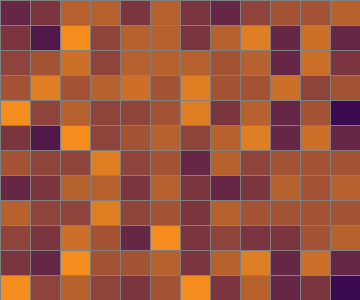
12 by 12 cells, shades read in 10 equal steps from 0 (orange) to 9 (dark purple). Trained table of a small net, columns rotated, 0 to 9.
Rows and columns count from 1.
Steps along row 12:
up down up up down down up down up down up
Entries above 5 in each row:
5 5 2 0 3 4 1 6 1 5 5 5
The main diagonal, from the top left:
7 8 2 3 5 3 7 7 4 6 2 9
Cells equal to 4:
29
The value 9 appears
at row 5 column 12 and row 12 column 12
